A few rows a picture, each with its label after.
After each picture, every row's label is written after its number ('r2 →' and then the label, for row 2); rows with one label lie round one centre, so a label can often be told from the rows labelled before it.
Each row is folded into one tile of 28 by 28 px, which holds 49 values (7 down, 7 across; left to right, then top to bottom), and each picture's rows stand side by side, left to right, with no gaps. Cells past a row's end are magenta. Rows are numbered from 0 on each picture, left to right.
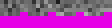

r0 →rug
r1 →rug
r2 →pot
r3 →pot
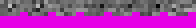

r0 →rug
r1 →rug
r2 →pot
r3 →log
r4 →log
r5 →log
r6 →pot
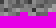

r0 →pot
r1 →pot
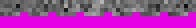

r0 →log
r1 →log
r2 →rug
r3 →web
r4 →pot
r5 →log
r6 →log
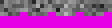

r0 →pot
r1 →rug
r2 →web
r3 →log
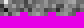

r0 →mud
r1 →web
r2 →web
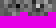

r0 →log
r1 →rug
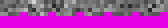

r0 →pot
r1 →mud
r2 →web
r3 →pot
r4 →log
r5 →rug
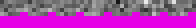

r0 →pot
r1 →pot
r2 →pot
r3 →web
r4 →rug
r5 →mud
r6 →mud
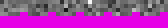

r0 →pot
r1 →log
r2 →rug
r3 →mud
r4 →pot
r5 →rug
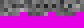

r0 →pot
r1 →log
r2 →rug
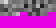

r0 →mud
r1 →rug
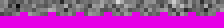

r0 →log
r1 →pot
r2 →rug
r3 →web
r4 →mud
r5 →pot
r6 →mud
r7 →rug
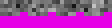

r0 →log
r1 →pot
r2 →log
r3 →web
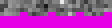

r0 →web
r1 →log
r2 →mud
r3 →pot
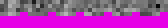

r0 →web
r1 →rug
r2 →web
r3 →pot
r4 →pot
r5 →log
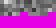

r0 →mud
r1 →pot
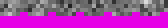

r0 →web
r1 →web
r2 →rug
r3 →rug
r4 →pot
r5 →mud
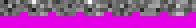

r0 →rug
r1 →mud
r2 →pot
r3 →mud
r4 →rug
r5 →web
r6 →web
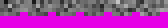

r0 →rug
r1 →rug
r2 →rug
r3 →log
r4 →mud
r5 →pot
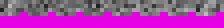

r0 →web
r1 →log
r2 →pot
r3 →rug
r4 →pot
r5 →pot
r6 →pot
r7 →web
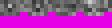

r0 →rug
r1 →rug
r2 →log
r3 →mud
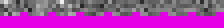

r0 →mud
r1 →web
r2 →mud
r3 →log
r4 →pot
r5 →pot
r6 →pot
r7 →rug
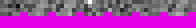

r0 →log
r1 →web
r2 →web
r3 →mud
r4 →rug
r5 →pot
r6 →web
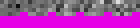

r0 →log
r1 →pot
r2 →web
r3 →web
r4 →mud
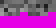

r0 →pot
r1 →log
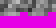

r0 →web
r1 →web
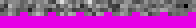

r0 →web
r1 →web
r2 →mud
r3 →mud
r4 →web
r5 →pot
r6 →log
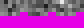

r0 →rug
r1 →log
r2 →mud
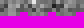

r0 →web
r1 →mud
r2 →web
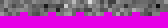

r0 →pot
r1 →log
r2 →web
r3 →mud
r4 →pot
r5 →log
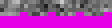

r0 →web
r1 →log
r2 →mud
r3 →pot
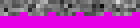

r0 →pot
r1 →web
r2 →rug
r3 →log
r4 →mud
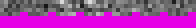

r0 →log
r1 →log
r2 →mud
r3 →mud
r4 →pot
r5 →rug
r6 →rug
